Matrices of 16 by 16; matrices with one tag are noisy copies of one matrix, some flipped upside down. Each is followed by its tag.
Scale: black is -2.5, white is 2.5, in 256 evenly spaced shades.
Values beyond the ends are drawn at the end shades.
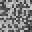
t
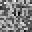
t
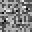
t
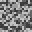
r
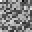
r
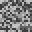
r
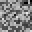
r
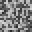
t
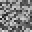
r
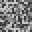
t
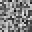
t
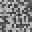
t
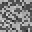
r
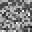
r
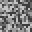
t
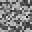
r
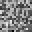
t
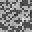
r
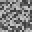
r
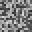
t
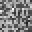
t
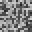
t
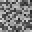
r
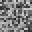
t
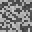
r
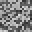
r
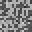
t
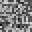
t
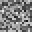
r
